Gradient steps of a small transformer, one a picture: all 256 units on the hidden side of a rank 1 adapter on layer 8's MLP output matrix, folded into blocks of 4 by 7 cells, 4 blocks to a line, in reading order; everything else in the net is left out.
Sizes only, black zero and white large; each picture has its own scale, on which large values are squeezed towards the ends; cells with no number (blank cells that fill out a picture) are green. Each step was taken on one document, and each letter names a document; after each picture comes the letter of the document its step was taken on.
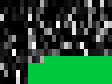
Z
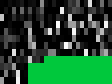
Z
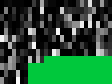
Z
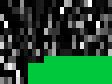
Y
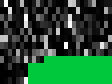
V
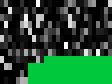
V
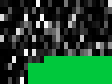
V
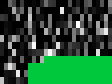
Y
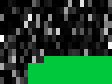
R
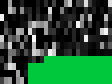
Y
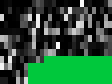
R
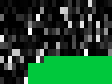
R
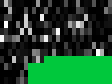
V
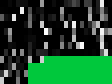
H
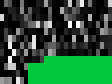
Y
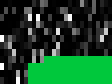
R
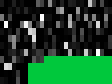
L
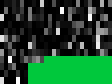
Z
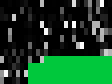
H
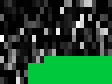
Y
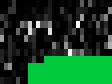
L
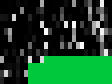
H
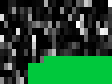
Y
